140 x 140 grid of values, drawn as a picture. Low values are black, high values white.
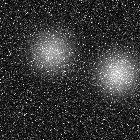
The values are skewed, with a long tail toward high values. No single row or column stands out from its neighbours. Two bumps rise from the field. The halves do not mirror each other.
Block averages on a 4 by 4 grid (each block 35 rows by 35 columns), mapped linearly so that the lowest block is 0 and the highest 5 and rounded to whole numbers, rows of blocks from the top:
0 1 0 0
1 5 1 3
0 1 1 4
0 0 0 0
